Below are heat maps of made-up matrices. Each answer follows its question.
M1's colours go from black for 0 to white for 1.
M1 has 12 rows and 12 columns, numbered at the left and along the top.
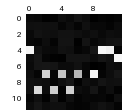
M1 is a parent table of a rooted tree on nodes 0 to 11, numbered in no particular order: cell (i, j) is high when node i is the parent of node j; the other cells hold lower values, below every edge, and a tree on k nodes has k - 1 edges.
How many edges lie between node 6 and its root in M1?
1
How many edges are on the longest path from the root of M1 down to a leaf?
4
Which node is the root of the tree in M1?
7
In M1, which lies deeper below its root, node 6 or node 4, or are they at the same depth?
the same depth
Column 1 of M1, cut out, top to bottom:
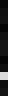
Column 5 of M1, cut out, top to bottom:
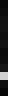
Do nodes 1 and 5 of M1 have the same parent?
yes
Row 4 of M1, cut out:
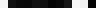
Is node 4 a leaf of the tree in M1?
no
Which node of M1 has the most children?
7
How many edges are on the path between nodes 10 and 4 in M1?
1
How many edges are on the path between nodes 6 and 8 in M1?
2
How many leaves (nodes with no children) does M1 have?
8
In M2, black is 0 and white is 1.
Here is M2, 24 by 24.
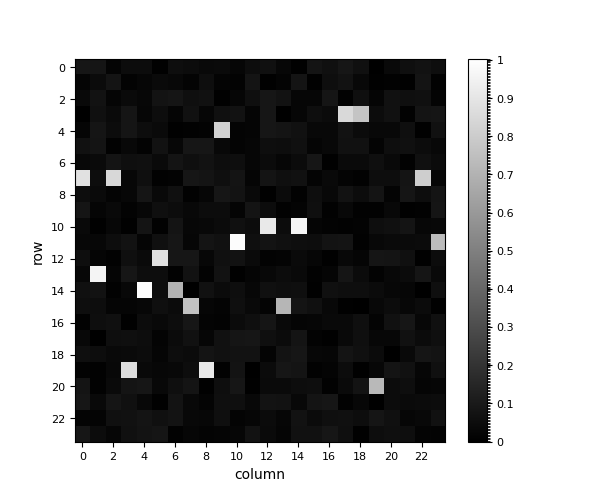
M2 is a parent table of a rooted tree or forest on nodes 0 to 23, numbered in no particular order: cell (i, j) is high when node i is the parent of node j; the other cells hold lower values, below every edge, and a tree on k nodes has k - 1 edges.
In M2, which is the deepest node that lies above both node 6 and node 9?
14
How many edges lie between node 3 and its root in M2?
2
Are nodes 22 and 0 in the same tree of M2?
yes
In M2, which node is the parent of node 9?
4
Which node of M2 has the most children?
7
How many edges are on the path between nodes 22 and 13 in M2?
3
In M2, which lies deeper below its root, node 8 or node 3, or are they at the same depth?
the same depth
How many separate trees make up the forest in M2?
5
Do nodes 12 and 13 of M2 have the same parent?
no
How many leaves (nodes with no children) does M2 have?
13
